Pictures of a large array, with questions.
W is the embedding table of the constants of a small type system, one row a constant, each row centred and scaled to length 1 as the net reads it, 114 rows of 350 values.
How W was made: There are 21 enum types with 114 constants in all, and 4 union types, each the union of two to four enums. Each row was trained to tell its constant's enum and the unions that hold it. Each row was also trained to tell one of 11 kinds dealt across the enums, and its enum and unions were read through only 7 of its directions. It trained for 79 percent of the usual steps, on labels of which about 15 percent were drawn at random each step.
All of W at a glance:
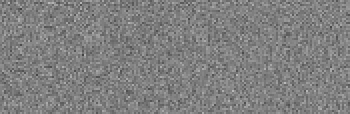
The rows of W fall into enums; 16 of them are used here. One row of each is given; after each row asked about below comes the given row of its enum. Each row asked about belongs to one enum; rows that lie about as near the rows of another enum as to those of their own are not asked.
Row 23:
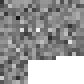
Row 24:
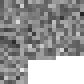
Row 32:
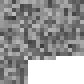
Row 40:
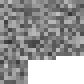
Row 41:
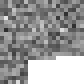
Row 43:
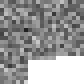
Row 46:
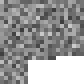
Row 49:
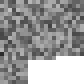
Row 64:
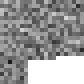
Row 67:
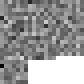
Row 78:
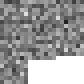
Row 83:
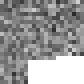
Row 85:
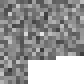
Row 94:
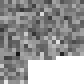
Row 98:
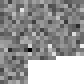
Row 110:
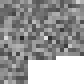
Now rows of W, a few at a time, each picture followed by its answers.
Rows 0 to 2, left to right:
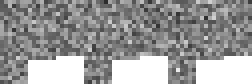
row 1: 41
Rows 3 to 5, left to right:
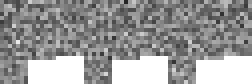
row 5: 41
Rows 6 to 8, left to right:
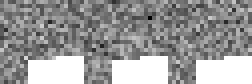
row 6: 32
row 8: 78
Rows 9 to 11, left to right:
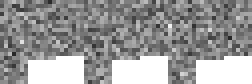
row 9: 24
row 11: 40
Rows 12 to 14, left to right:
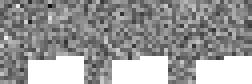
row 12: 110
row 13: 24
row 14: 85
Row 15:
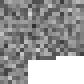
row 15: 85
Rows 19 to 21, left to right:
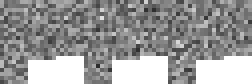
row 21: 43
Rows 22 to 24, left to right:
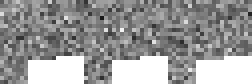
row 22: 64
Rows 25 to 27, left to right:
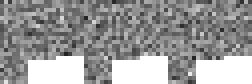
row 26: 67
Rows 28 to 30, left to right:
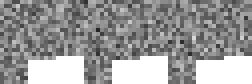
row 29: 40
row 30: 85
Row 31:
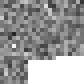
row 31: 98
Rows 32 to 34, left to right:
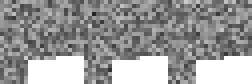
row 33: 49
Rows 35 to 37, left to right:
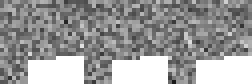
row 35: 64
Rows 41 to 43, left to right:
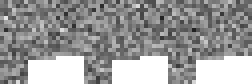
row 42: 85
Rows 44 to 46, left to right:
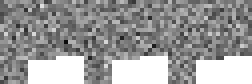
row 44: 41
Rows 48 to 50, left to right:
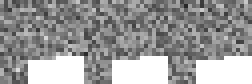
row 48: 83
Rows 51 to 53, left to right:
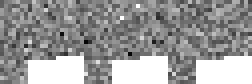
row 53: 49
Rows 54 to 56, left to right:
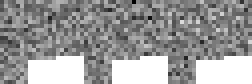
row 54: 24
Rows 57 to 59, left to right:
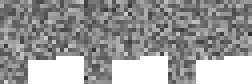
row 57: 110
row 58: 94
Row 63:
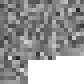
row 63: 94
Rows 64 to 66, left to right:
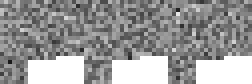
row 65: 41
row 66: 85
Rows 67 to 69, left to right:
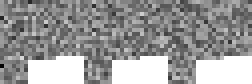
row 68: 40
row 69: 24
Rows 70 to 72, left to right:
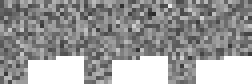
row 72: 49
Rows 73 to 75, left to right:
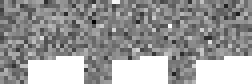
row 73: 32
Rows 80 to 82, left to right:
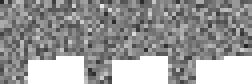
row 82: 49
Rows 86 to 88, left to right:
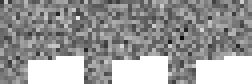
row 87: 46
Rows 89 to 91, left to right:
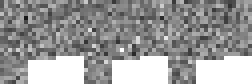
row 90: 46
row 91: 46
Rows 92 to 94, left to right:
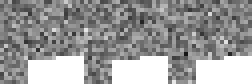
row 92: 24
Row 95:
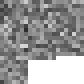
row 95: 41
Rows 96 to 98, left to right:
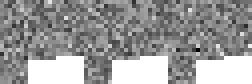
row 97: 32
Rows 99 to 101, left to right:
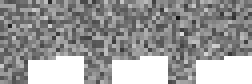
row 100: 94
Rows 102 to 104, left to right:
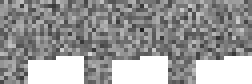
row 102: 64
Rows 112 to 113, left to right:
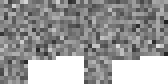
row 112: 98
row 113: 46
